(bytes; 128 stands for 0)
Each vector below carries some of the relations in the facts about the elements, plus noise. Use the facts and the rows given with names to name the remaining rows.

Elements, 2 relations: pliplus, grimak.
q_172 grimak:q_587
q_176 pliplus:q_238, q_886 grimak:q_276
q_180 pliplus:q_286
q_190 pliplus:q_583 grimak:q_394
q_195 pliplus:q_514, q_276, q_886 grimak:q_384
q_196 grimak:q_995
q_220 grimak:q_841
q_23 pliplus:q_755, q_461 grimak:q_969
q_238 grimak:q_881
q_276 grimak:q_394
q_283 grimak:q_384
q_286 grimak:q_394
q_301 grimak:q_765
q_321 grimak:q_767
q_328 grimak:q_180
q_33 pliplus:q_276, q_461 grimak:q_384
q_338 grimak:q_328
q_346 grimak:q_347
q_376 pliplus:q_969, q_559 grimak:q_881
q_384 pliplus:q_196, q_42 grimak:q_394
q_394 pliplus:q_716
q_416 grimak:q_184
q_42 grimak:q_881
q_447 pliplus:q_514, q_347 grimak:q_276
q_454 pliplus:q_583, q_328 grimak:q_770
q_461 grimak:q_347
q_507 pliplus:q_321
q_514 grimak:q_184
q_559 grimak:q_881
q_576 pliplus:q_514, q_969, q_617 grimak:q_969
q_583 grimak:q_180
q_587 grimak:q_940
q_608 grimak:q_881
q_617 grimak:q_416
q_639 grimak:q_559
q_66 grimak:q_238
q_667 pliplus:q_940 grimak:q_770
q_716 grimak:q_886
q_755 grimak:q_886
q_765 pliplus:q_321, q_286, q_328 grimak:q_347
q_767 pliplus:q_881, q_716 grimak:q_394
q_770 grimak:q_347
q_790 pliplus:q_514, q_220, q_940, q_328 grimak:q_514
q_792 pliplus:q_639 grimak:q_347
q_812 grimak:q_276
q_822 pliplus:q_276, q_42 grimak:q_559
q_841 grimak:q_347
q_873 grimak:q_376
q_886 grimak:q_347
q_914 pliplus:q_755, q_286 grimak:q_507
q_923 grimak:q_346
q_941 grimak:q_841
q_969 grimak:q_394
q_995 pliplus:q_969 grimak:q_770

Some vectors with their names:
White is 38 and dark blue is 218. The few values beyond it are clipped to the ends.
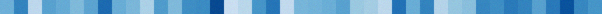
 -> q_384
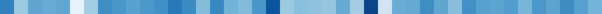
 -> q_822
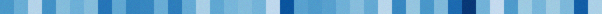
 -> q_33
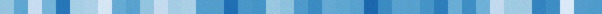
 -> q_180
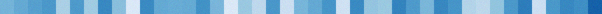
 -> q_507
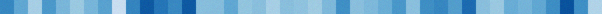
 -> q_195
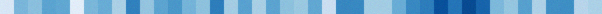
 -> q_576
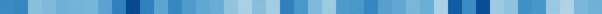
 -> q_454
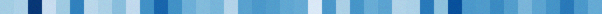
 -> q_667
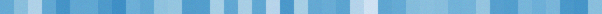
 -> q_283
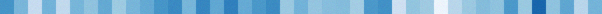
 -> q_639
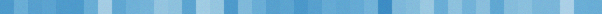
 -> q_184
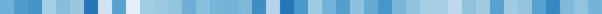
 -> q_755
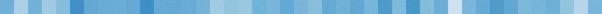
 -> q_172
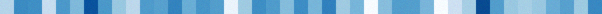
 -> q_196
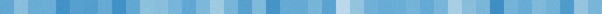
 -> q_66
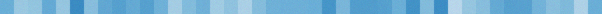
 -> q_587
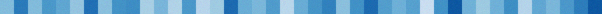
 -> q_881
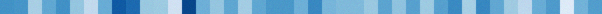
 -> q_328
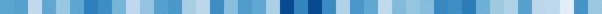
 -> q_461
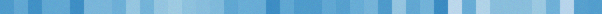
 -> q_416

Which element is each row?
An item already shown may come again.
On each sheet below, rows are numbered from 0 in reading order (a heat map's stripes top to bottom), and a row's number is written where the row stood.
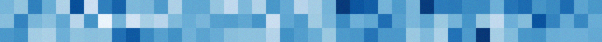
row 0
q_394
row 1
q_914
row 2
q_454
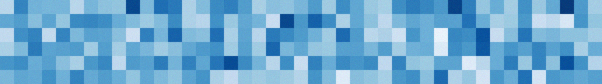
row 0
q_447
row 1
q_461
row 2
q_995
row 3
q_376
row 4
q_176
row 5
q_321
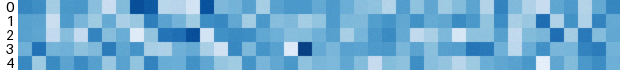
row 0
q_328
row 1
q_765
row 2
q_792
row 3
q_23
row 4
q_276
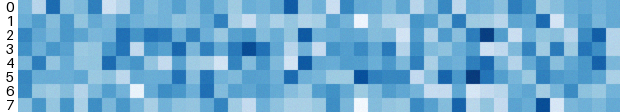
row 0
q_940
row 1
q_321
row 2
q_33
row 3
q_176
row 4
q_23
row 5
q_790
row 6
q_886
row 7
q_321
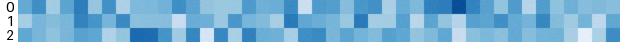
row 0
q_514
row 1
q_969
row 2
q_583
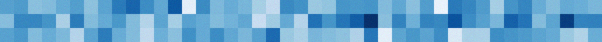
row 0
q_190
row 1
q_767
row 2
q_42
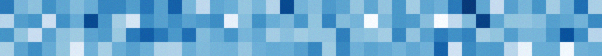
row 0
q_33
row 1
q_196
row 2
q_195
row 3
q_617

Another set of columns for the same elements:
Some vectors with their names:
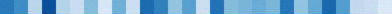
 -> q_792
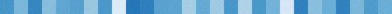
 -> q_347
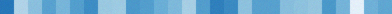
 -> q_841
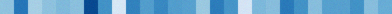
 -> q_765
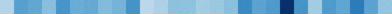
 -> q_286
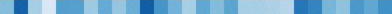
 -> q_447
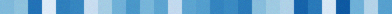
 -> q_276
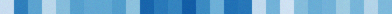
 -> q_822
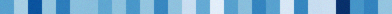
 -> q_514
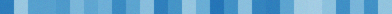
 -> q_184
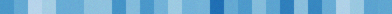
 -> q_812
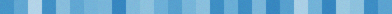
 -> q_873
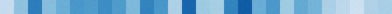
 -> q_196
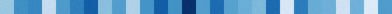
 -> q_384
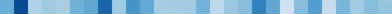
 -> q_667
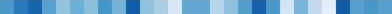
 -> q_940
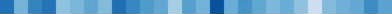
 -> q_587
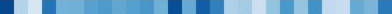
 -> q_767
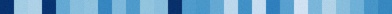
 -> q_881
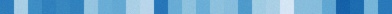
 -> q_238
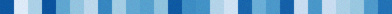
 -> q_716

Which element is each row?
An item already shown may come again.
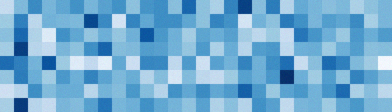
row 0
q_42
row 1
q_765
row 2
q_447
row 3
q_790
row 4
q_639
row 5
q_321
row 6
q_461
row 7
q_790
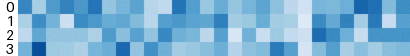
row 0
q_238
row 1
q_195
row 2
q_576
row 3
q_667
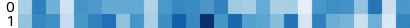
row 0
q_195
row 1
q_384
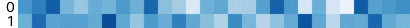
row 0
q_940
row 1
q_507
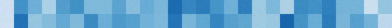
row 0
q_33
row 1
q_914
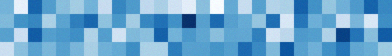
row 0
q_969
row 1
q_384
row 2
q_886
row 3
q_755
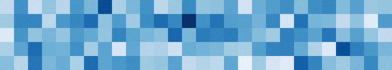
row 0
q_454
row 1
q_384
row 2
q_23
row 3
q_328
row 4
q_995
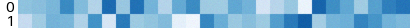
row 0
q_376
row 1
q_583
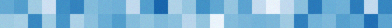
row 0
q_176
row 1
q_617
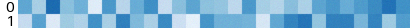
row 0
q_559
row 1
q_190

